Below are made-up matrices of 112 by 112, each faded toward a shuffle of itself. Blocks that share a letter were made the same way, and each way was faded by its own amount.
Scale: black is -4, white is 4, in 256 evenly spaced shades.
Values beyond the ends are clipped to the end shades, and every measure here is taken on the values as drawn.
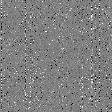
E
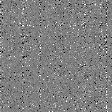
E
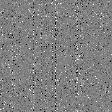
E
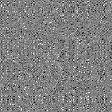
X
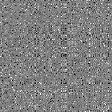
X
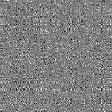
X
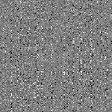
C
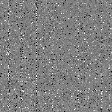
E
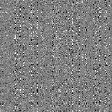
C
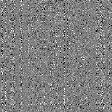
C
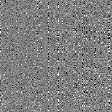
C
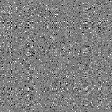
X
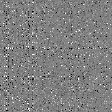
E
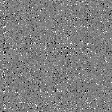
E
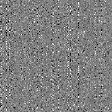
C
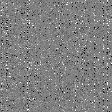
E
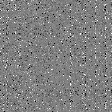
E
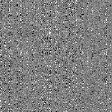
C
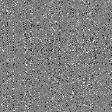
E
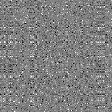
X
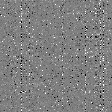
E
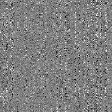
C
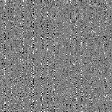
C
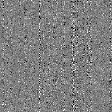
C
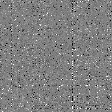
E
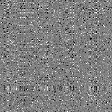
X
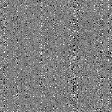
C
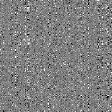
C
